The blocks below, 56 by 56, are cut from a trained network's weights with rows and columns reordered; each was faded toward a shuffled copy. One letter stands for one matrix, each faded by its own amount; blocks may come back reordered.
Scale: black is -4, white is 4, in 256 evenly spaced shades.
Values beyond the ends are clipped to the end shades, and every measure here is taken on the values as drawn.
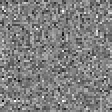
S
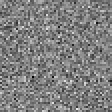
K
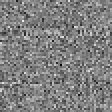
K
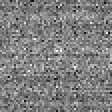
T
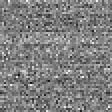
T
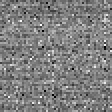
T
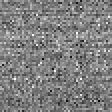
T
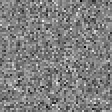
S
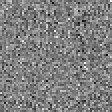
S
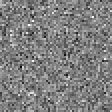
S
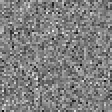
S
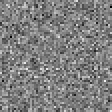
K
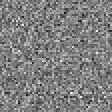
K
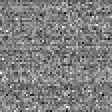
T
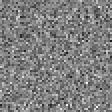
K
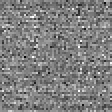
T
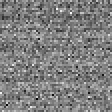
T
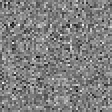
K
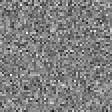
K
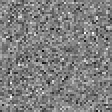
S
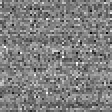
T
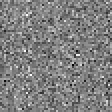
S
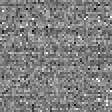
T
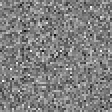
S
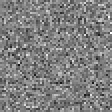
K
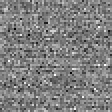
T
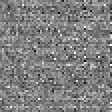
T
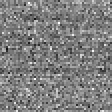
T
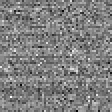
T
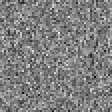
S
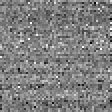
T
